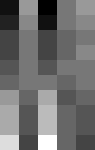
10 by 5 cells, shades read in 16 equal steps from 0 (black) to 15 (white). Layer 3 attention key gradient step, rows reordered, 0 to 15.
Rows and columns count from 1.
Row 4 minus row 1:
3 -2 4 -1 -1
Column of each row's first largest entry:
2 2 2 5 2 2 3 3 3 3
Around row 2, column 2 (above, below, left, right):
9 7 2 1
